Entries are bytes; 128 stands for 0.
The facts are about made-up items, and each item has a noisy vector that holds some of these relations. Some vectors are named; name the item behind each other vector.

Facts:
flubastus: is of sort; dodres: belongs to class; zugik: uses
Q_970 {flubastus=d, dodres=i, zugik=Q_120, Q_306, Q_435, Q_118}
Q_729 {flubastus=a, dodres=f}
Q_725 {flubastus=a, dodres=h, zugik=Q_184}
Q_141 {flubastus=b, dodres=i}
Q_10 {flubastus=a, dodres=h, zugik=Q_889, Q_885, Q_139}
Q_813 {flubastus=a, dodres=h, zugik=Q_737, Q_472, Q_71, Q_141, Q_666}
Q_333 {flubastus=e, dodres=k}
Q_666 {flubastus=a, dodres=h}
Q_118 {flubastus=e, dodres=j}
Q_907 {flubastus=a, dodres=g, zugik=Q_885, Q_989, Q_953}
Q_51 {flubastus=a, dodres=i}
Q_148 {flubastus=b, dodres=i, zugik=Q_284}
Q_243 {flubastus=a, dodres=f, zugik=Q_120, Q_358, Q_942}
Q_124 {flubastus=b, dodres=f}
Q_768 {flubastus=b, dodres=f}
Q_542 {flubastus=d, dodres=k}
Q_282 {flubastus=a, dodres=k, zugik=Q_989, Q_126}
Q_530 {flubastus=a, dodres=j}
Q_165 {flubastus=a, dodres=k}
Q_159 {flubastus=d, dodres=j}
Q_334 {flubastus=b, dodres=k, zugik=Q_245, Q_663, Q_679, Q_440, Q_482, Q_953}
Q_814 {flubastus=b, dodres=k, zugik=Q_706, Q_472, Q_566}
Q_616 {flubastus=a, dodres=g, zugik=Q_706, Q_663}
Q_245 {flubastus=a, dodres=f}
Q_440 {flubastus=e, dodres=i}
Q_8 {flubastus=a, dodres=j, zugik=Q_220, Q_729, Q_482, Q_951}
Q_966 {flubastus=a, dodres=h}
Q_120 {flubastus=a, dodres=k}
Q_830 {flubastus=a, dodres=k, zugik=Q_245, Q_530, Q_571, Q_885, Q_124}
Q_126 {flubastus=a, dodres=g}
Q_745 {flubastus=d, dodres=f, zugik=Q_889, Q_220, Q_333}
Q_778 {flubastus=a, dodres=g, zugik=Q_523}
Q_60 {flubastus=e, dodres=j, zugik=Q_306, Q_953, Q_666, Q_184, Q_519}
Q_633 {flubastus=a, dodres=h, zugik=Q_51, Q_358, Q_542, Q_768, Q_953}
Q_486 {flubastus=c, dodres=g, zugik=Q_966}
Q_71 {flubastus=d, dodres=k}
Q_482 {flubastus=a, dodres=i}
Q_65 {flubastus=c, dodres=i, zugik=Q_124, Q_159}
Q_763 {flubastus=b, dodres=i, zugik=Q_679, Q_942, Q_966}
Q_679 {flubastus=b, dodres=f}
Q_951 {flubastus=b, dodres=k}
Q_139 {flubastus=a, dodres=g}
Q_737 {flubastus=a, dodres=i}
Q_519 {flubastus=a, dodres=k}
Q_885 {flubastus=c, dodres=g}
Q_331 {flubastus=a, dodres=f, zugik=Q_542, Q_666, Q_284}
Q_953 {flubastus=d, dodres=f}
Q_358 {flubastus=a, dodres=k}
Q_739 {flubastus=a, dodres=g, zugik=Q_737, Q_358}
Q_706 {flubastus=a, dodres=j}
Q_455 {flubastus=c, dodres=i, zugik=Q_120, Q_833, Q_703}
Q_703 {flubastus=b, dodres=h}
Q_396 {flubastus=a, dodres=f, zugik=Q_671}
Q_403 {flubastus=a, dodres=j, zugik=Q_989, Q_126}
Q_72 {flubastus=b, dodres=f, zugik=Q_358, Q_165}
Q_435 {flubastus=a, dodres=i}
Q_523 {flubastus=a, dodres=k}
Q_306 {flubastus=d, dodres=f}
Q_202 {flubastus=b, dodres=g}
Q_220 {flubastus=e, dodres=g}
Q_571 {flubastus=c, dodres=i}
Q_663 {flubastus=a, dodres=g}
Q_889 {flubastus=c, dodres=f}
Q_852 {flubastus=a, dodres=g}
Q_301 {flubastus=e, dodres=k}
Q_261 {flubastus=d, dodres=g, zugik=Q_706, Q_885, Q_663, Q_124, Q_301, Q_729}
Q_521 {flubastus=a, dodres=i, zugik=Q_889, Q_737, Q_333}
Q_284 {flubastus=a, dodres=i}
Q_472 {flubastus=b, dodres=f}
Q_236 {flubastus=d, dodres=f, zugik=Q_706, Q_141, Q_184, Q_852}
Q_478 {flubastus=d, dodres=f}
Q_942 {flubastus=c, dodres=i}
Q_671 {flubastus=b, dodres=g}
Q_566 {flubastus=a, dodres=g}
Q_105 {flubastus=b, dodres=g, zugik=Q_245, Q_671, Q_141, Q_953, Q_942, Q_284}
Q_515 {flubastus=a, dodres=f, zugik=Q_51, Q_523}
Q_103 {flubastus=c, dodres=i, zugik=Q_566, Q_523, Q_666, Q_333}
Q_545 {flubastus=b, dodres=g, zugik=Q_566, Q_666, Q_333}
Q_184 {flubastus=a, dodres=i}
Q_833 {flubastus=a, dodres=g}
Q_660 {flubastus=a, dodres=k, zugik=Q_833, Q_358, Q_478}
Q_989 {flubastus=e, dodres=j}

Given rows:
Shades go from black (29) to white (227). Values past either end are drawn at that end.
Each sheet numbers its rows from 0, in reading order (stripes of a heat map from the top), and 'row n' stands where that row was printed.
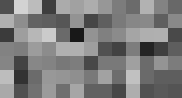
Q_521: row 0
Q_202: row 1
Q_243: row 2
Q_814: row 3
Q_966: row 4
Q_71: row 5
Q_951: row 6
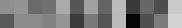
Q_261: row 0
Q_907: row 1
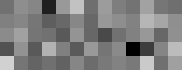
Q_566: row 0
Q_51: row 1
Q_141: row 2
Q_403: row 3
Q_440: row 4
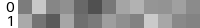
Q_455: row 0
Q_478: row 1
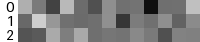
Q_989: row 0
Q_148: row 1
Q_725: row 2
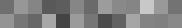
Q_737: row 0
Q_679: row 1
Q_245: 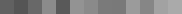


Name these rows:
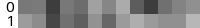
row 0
Q_706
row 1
Q_571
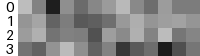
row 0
Q_159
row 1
Q_942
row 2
Q_970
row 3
Q_334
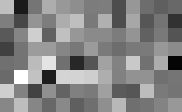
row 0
Q_301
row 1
Q_523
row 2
Q_813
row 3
Q_396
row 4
Q_358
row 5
Q_103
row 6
Q_118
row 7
Q_486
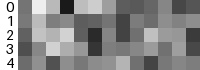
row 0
Q_545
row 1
Q_763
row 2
Q_72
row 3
Q_633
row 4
Q_8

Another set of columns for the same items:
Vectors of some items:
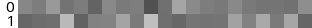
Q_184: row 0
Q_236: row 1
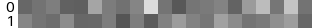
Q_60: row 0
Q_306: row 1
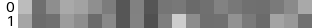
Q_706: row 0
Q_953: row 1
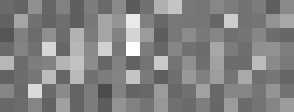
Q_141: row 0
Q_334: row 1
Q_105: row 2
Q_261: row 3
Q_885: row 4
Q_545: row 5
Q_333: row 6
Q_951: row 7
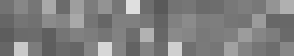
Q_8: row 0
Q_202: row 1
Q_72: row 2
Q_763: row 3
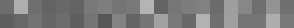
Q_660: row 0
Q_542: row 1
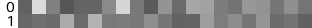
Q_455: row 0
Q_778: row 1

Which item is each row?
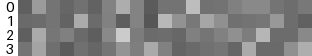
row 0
Q_148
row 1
Q_703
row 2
Q_521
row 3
Q_282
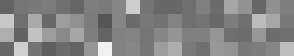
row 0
Q_814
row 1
Q_989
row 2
Q_220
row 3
Q_65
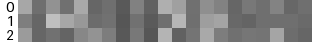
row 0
Q_966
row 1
Q_666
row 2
Q_833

